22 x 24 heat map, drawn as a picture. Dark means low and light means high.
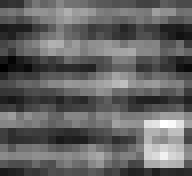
An odd patch, higher than its surroundings, sits in the bottom right. Values change most from cell to cell in the bottom right. Stripes running across repeat 5 times from top to bottom. The ninth with the highest average is the bottom right. Streaks run across, left to right.
